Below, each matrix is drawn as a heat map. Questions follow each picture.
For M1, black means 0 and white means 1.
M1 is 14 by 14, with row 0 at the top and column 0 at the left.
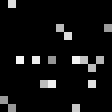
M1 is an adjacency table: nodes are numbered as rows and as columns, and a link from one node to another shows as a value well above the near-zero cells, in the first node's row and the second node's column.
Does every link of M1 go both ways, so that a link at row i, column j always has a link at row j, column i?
no
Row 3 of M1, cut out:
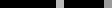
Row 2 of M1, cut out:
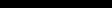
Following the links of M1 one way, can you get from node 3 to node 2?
yes
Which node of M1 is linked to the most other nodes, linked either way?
node 7
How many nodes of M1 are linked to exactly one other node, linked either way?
2
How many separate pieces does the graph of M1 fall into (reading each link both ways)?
1
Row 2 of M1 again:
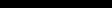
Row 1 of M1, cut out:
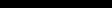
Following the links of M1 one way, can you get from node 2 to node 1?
no
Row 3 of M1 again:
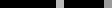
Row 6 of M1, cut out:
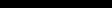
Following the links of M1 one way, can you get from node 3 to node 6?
yes
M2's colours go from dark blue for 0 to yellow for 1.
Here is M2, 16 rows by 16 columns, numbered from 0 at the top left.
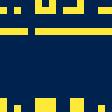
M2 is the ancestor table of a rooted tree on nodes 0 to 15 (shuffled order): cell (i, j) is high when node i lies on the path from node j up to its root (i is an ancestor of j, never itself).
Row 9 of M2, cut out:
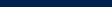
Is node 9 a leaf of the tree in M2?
yes
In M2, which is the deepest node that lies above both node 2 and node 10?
15
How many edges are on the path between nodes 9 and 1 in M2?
1
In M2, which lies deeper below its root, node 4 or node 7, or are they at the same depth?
node 7
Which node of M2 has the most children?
4
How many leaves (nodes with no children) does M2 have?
11
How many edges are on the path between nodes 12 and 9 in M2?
3
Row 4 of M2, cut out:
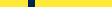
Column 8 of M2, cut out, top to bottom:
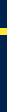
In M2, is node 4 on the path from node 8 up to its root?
yes
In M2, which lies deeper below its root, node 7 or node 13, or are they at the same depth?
node 7
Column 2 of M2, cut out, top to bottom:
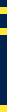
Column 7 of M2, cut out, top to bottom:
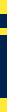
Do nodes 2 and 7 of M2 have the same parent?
no
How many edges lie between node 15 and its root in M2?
2
